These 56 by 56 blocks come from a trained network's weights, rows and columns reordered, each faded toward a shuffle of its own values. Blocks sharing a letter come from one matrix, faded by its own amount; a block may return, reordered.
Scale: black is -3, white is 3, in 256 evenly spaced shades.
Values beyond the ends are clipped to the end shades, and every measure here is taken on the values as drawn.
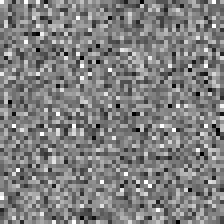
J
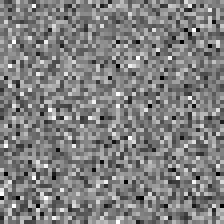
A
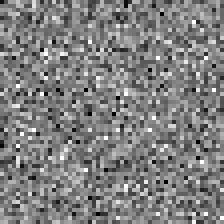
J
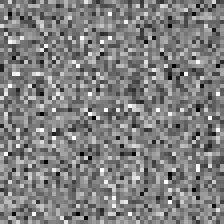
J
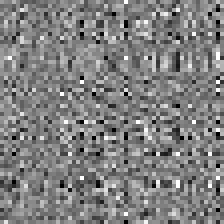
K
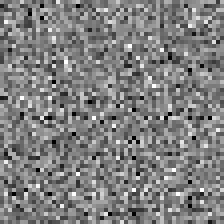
A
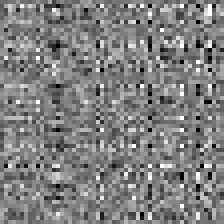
K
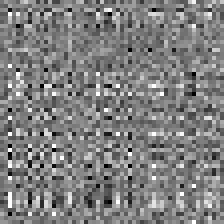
K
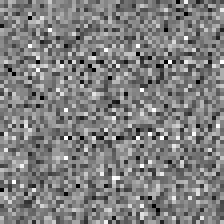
A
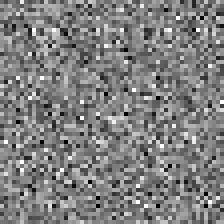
J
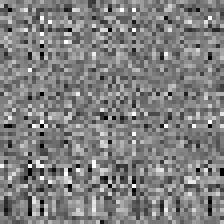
K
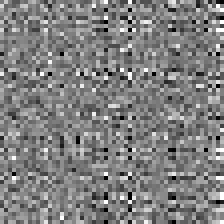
K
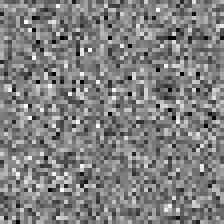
A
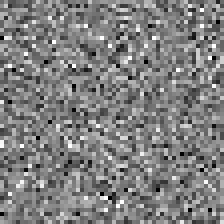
J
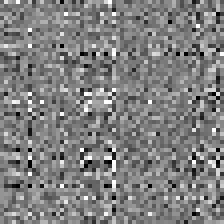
K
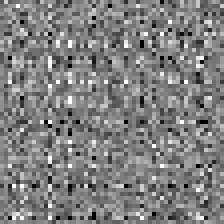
K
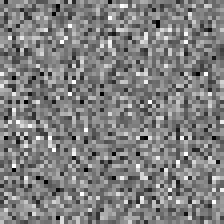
J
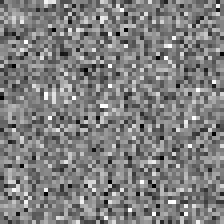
J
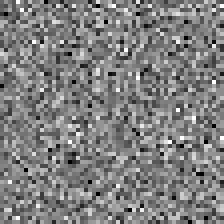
J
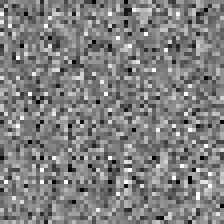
J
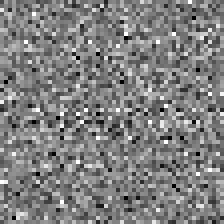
J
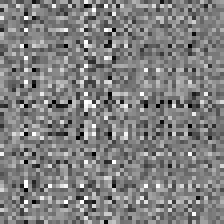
K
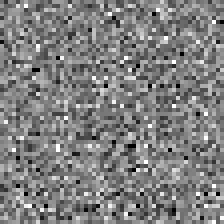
J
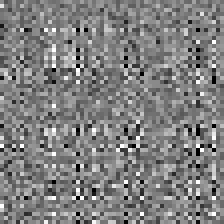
K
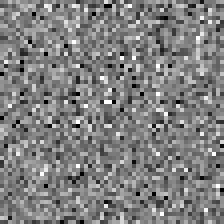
J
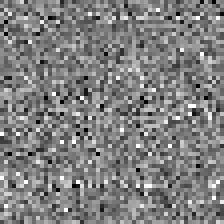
A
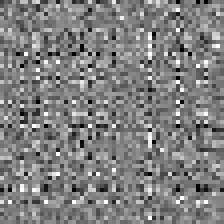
K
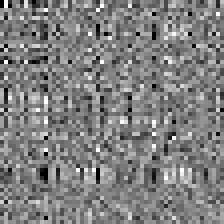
K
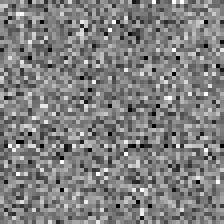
A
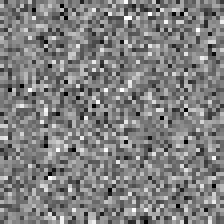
J
